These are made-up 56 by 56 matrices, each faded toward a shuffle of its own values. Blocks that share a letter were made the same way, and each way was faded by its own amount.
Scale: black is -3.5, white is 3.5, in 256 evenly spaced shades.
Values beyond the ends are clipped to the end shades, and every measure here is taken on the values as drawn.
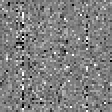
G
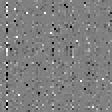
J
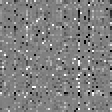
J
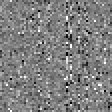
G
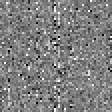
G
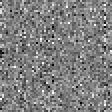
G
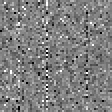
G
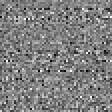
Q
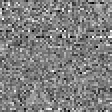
Q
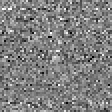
Q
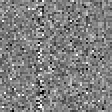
G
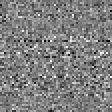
Q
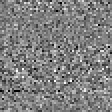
Q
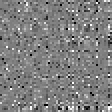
J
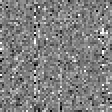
G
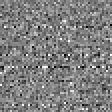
Q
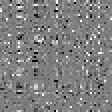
J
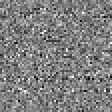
Q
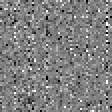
G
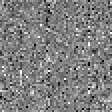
G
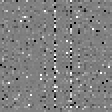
J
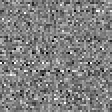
Q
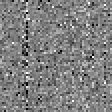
G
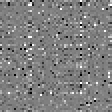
J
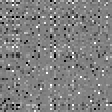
J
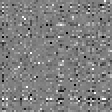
J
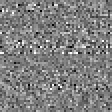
Q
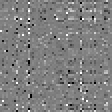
J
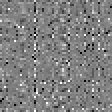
J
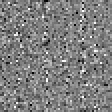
G
